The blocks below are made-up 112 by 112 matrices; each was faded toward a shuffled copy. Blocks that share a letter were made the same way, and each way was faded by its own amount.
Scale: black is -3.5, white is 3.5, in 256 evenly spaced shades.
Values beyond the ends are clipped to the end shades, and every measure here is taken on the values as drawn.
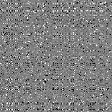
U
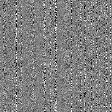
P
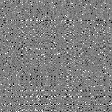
U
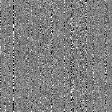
P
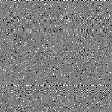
U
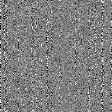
P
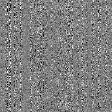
P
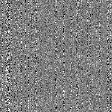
P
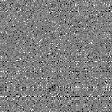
U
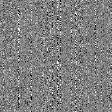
P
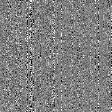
P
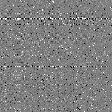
U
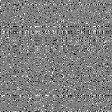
U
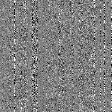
P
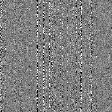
P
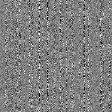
P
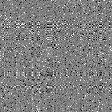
U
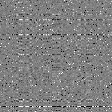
U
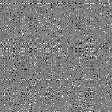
U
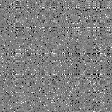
U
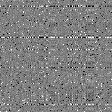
U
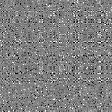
U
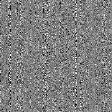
P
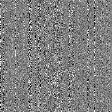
P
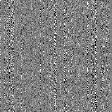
P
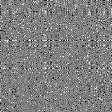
U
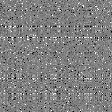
U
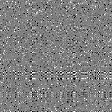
U
